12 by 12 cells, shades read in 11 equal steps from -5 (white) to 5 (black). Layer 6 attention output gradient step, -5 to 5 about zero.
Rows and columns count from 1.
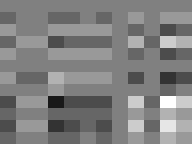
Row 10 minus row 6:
1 0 0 1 1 1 1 0 -1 0 -2 -1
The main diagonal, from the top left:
0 0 0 2 -1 0 -1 0 -3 0 -4 -1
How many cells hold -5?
1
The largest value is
4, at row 9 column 4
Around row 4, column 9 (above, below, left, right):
1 1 0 1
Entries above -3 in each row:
12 12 12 11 12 12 12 12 9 12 10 12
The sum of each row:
0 1 -1 -2 -1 0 3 0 0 1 0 0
